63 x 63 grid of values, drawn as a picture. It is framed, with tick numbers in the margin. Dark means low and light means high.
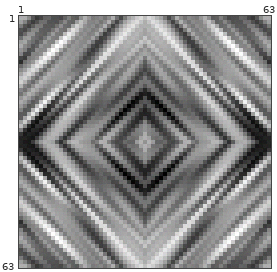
The values follow a bell shape. It mirrors both left to right and top to bottom. No overall slope runs across the table. There is no seam.
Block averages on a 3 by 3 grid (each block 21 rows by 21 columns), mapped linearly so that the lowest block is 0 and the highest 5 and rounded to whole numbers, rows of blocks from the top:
555 / 202 / 555
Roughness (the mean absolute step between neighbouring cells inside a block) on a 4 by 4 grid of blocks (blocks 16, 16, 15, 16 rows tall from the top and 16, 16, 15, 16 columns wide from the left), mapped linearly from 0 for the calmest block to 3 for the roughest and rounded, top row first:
0 0 0 0
3 0 0 3
3 0 0 3
0 0 0 0
